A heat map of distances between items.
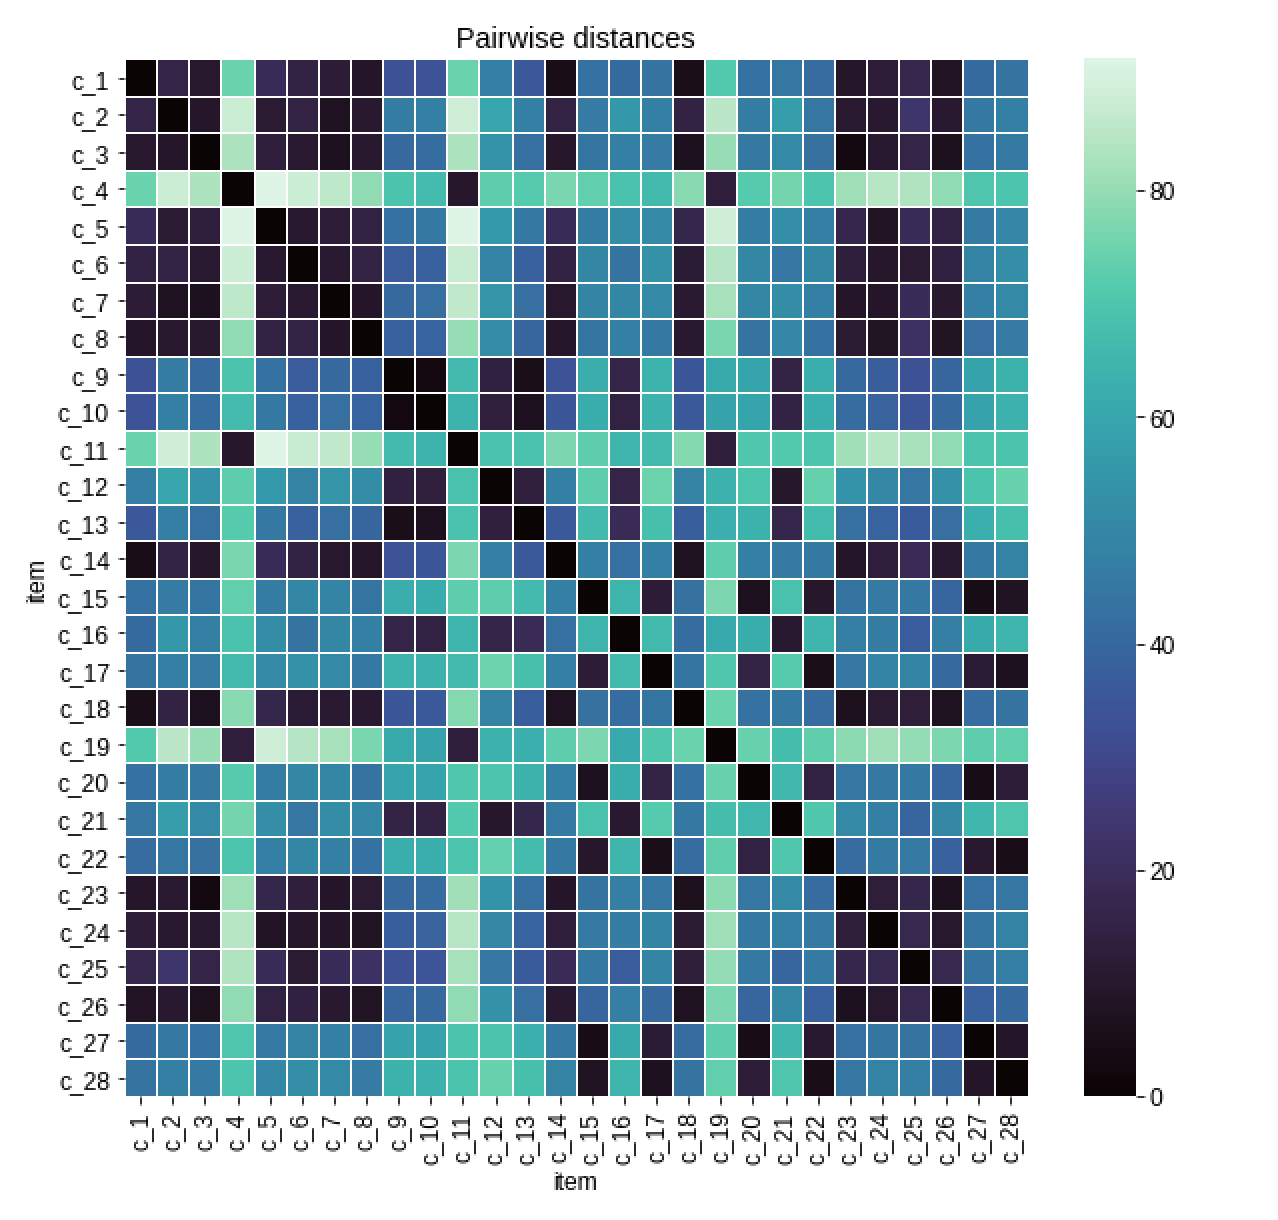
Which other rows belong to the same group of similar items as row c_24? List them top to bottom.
c_1, c_2, c_3, c_5, c_6, c_7, c_8, c_14, c_18, c_23, c_25, c_26
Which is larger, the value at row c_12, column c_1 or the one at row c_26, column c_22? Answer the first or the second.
the first
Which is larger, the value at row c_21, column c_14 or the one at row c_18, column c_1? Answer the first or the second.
the first
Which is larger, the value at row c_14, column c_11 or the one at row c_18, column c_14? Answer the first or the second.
the first
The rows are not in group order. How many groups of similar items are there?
4
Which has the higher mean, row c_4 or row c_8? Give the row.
c_4
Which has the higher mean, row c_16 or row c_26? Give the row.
c_16
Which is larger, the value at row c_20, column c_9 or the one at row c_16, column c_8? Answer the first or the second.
the first
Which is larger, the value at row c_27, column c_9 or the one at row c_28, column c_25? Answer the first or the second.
the first
